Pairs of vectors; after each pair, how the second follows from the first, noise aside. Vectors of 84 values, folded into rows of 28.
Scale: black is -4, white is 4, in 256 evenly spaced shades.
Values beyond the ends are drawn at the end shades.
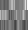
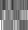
reversed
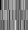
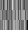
reversed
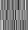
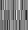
shuffled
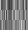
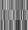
reversed
